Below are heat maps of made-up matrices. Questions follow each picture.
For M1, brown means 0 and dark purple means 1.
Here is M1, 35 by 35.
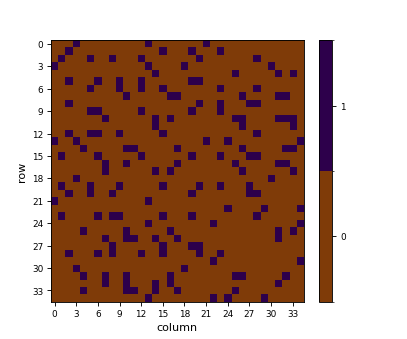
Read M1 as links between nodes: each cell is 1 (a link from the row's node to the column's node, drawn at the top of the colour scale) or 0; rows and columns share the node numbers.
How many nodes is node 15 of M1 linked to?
7
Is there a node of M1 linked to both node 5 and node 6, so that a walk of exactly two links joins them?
yes
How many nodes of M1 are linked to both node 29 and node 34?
1
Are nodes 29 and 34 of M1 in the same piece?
yes
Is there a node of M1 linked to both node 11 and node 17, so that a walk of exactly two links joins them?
yes
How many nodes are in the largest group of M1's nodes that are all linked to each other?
5
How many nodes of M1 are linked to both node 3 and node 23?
0
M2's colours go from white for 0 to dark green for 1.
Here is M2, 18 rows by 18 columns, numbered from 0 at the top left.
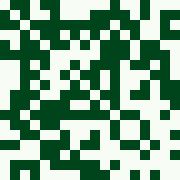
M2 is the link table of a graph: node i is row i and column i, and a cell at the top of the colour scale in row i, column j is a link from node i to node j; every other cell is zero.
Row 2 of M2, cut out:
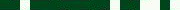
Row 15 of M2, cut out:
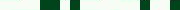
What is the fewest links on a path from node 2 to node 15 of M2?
2
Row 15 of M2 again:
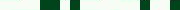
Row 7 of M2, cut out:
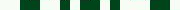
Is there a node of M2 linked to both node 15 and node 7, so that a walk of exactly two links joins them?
no
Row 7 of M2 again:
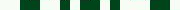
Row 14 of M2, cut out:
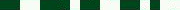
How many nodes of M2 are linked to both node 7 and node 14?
4
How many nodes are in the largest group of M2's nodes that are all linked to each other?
5
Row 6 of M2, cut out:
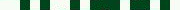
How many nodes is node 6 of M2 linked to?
9
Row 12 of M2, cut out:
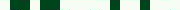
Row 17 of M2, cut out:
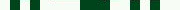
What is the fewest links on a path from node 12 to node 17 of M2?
2
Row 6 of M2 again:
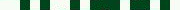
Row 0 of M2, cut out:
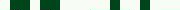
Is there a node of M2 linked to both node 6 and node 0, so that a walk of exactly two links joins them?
yes
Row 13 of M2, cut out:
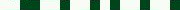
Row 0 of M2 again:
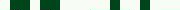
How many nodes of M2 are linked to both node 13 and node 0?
3
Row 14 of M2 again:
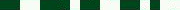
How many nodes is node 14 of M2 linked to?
10
